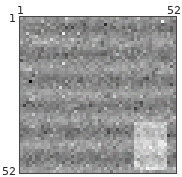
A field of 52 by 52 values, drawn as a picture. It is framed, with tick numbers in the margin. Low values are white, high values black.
An odd patch, lower than its surroundings, sits in the bottom right. The bottom right is the ninth with the lowest average. Stripes running across repeat 6 times from top to bottom. The halves do not mirror each other.
